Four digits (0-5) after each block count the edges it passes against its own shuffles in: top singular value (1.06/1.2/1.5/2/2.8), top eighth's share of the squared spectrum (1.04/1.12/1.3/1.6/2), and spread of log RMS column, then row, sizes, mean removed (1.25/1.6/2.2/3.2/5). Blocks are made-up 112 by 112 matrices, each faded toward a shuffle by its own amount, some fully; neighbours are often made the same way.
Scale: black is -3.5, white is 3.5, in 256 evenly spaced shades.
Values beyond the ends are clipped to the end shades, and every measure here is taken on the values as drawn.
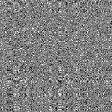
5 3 2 2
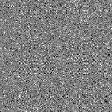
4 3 2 2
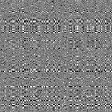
5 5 3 4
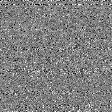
2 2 0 3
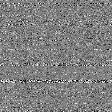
2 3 0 4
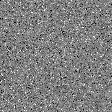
0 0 0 0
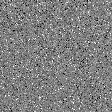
0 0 0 0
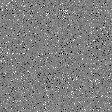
3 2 1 1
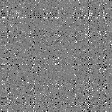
4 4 3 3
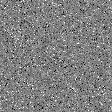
1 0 0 0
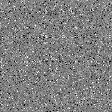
3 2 1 2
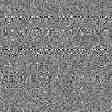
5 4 2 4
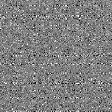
4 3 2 3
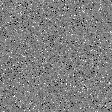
0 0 0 0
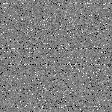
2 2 0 2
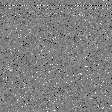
3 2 0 1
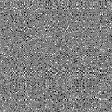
5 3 2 3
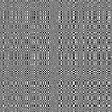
5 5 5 4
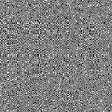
5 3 3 3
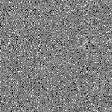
4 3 2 1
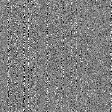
2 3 4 0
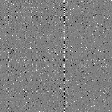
5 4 2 2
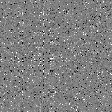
4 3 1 1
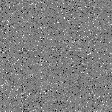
3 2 1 1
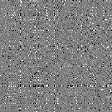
5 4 3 3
